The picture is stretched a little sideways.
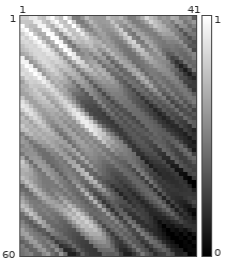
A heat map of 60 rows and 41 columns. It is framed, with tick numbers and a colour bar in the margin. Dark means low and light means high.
Ninth with the lowest average: bottom right. Slope: up to the top left. Grain: diagonal, down to the right. Histogram: bell-shaped. Mirror symmetry: none. Odd rows or columns: none. Ninth with the highest average: top left.
